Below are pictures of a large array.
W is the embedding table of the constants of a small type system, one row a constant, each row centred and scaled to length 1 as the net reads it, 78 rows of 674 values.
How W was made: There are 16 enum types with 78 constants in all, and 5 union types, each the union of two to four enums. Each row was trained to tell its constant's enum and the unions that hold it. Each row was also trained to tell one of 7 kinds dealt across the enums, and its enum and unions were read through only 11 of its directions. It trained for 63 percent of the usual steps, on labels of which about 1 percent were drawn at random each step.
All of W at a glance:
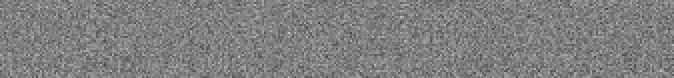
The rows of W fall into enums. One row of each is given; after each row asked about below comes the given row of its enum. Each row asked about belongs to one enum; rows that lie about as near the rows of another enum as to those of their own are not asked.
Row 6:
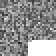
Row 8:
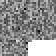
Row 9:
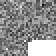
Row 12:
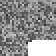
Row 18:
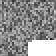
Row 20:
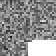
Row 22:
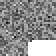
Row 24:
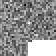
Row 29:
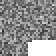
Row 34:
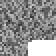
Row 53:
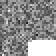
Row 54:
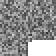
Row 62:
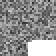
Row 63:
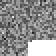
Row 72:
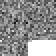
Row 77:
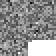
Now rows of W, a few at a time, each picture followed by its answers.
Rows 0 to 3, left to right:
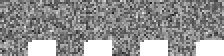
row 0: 77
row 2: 24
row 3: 63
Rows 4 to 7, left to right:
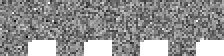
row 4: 18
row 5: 9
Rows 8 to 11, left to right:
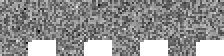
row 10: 18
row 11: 12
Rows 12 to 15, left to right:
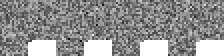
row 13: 6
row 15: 34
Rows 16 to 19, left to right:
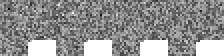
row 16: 54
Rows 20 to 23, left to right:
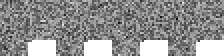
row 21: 9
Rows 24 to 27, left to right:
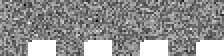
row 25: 72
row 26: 9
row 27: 54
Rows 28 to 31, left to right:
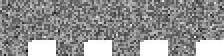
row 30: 9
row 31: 24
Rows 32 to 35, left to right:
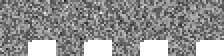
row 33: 8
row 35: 18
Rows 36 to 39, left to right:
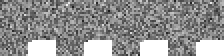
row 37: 12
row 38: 54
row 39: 20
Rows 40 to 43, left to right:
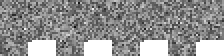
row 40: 22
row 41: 20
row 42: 22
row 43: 29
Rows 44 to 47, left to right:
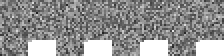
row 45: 54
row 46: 63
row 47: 34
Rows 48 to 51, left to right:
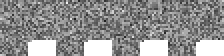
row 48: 54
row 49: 18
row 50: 24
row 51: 20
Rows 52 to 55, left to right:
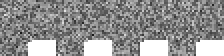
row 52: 34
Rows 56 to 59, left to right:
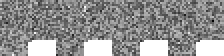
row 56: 63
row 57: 53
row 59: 12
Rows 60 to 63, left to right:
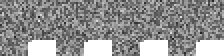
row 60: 34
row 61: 22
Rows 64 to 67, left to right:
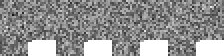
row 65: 22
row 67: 62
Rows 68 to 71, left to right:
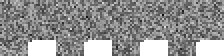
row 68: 9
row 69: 34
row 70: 12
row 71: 12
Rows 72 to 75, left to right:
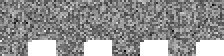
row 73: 8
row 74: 62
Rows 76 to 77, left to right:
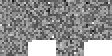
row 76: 18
